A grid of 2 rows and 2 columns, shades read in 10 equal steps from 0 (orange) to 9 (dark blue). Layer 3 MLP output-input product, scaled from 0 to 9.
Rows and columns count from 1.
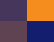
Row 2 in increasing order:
6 9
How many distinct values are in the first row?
2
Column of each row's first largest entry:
1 2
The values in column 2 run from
0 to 9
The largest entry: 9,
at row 2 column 2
